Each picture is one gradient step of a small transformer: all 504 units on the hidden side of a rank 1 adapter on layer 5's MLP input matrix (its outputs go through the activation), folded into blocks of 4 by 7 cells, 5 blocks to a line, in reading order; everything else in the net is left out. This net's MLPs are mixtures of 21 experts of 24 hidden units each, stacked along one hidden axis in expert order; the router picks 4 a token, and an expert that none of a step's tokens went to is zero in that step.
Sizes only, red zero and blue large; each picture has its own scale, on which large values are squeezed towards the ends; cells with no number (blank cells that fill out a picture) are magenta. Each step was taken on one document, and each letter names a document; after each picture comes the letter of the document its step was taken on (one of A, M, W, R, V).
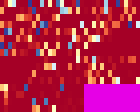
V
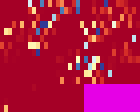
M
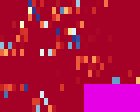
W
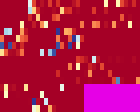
W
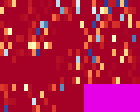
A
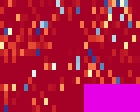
A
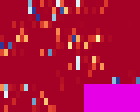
W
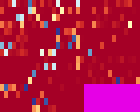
W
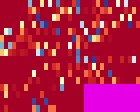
V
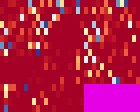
A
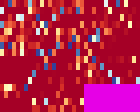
V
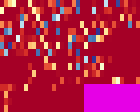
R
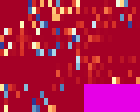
W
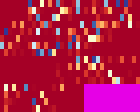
M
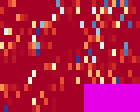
A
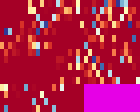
M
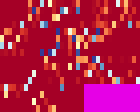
V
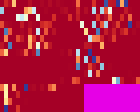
A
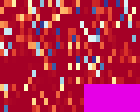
R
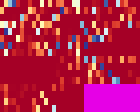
M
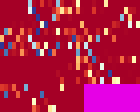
V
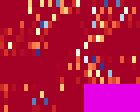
R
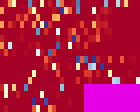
V
